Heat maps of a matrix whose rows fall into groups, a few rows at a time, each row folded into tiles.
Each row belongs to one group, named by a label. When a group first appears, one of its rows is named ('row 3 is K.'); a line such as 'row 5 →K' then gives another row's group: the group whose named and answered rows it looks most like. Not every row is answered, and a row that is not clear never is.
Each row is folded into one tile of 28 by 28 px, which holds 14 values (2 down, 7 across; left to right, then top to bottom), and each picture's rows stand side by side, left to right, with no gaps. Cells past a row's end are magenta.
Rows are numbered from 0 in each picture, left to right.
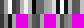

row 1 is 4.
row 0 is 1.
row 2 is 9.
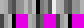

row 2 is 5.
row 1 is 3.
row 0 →5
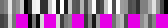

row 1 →1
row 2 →9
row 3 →1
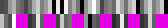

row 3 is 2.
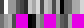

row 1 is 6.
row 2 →4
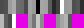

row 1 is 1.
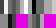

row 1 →4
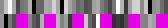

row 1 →4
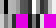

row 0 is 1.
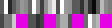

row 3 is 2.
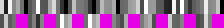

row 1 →1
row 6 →9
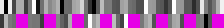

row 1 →3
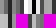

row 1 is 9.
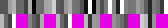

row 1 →4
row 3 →9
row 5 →3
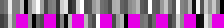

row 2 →1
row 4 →5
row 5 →1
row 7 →6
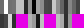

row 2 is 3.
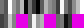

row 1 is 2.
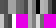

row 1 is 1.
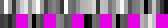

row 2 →1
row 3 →6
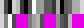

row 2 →4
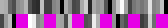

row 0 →5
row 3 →6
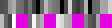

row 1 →2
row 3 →4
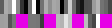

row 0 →9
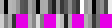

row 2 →3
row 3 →3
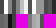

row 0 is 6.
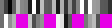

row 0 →2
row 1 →9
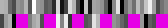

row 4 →3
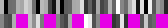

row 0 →4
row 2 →4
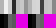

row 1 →6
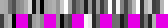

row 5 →1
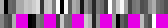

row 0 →4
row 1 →6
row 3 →3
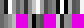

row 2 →9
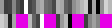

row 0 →3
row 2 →5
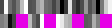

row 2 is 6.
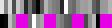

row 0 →6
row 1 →2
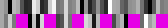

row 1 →1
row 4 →5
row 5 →2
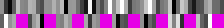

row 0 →2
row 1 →5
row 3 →9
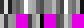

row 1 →5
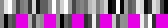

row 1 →9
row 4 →9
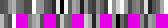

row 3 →3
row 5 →9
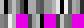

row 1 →5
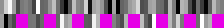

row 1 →1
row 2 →2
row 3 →6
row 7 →2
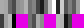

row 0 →5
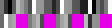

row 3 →9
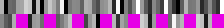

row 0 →4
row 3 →5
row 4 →9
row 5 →3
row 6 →2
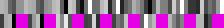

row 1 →5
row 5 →2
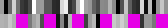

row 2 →1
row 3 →5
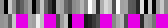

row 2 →5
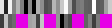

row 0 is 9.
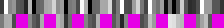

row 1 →4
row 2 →3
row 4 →1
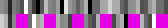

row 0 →3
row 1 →2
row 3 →4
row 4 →5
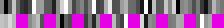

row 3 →1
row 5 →9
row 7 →2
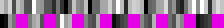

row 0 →6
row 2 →2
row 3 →4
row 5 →4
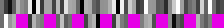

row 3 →5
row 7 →9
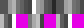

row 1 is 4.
